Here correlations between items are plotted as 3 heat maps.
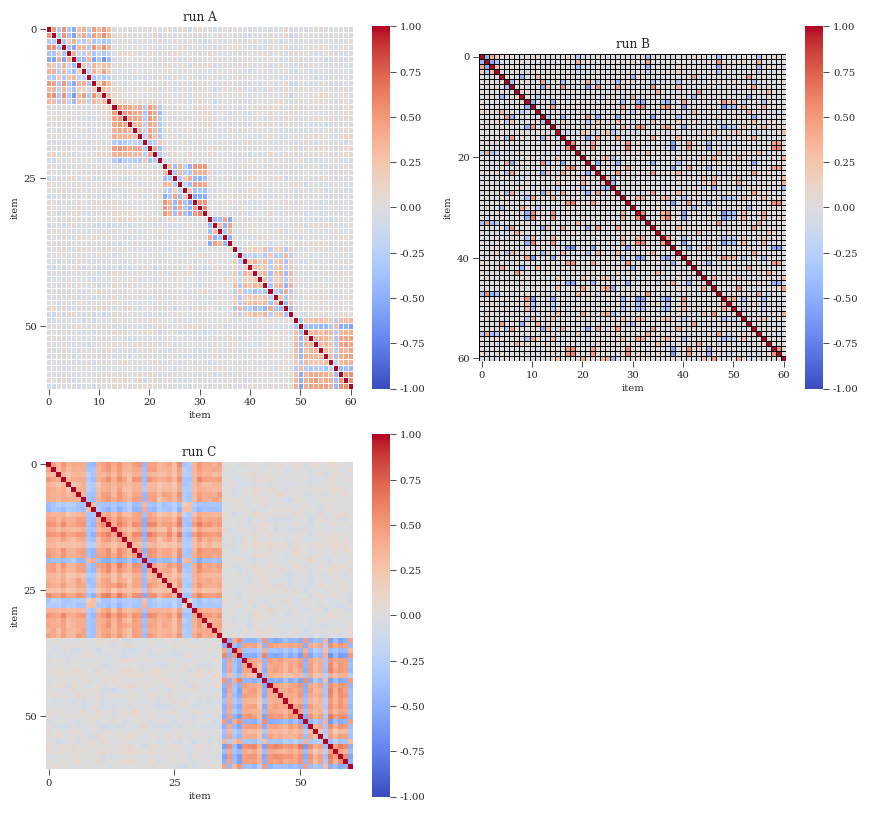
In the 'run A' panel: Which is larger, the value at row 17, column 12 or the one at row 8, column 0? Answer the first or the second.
the first
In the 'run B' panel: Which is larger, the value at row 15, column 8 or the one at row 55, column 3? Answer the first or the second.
the first
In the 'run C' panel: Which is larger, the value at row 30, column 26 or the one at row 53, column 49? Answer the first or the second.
the first
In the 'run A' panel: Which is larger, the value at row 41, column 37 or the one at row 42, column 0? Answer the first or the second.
the first
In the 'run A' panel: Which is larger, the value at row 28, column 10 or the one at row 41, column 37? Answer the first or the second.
the second
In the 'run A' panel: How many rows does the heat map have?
61
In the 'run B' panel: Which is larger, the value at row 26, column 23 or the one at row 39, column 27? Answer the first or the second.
the second
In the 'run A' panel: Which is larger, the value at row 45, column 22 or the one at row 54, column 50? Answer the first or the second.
the first
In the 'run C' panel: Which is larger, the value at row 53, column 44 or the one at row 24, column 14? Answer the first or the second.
the second
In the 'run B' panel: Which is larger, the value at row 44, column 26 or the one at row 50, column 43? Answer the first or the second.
the second
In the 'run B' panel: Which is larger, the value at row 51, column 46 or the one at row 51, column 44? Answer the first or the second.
the first
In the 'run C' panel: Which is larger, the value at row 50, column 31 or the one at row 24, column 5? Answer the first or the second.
the second
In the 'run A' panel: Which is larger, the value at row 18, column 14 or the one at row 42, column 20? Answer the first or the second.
the first
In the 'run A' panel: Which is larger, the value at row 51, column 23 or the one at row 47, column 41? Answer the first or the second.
the first
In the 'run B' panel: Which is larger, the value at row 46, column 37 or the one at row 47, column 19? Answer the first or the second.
the second
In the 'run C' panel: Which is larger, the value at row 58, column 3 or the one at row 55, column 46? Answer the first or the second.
the first
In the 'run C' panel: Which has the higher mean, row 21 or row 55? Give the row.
21
